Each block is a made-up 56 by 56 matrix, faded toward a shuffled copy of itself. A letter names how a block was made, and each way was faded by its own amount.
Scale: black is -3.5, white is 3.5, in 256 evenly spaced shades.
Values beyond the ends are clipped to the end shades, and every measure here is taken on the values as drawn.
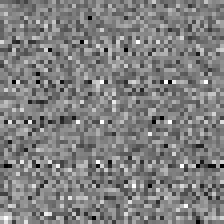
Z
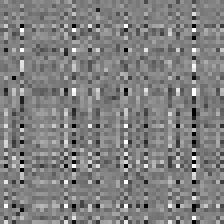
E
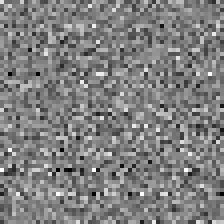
Z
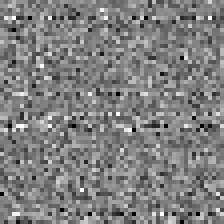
Z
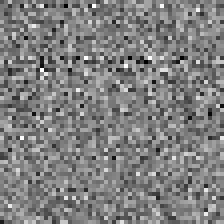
Z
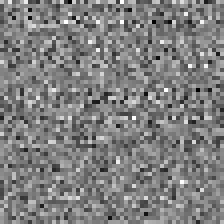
Z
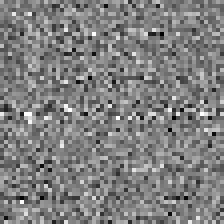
Z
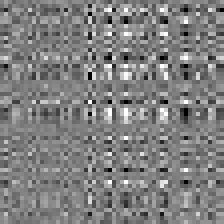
E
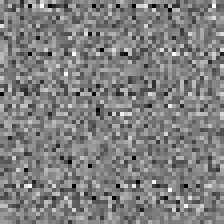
Z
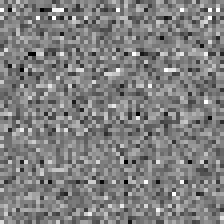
Z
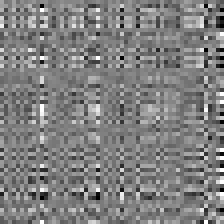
E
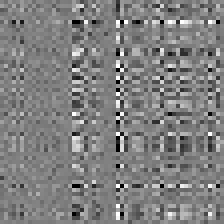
E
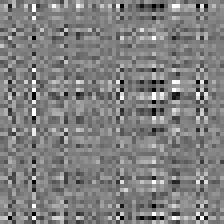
E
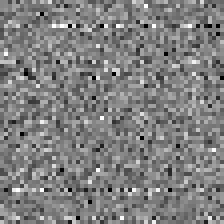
Z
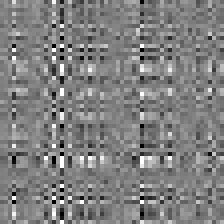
E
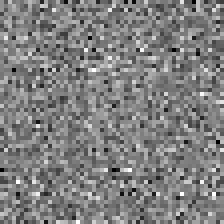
Z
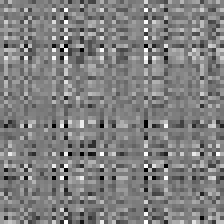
E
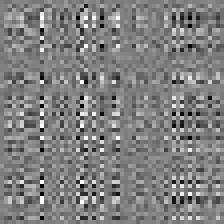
E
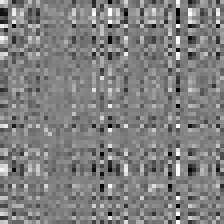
E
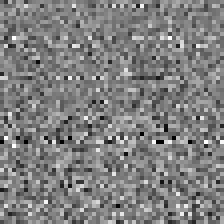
Z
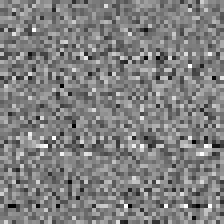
Z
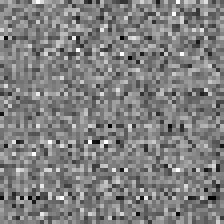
Z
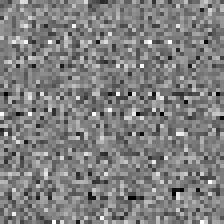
Z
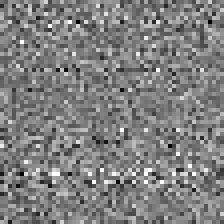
Z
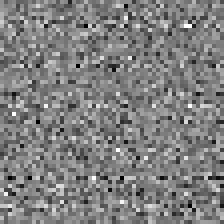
Z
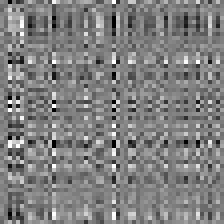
E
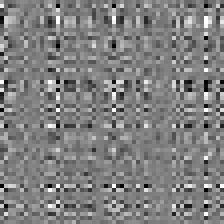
E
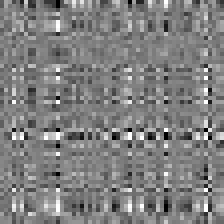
E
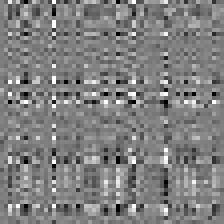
E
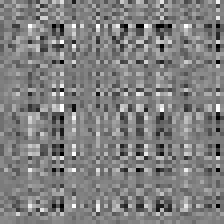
E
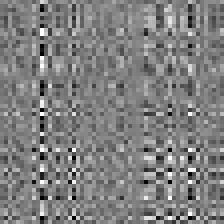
E
